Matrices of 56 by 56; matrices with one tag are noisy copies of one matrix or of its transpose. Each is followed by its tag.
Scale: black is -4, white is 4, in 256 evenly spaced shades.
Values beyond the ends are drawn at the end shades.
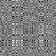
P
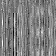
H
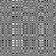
P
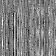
H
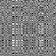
P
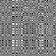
P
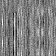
H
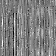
H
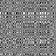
P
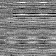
H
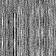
H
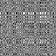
P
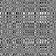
P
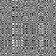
P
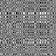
P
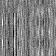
H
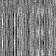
H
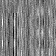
H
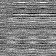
H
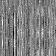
H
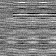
H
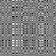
P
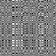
P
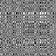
P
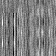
H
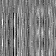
H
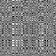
P
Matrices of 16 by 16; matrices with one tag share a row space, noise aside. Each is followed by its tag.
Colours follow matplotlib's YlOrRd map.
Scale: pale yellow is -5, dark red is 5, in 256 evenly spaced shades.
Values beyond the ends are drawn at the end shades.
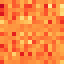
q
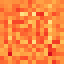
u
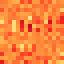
q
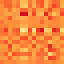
u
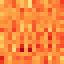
q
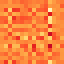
u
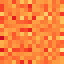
q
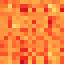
u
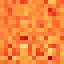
u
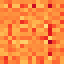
u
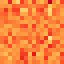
u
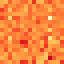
u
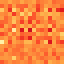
q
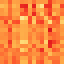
u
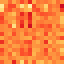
q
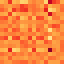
u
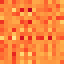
q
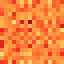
q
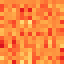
q
